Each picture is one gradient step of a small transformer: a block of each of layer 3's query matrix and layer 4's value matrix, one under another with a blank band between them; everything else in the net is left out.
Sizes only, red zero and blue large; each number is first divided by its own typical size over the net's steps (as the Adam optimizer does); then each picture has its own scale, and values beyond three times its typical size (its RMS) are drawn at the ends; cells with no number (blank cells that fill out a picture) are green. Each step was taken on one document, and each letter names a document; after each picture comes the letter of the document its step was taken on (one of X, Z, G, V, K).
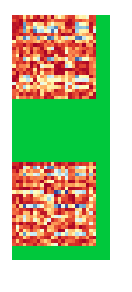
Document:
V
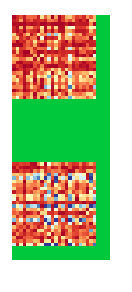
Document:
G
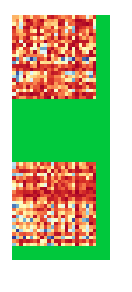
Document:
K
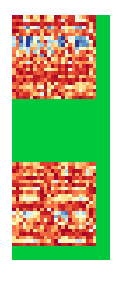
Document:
V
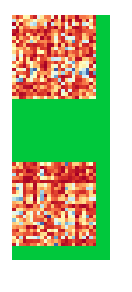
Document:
K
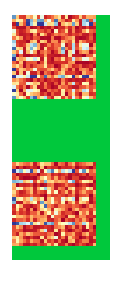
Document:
K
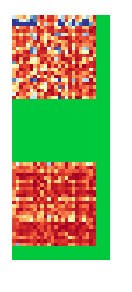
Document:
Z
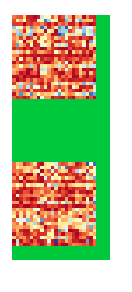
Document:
V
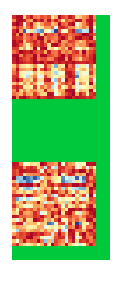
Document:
V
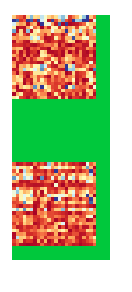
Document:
Z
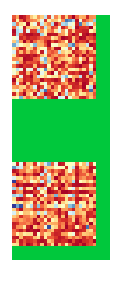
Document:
K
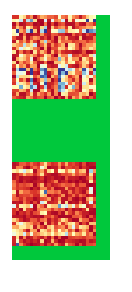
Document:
Z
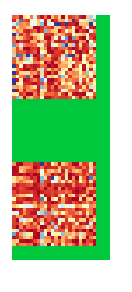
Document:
Z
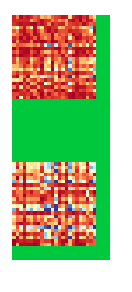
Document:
G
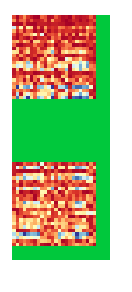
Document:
V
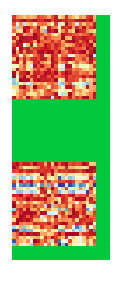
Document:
V
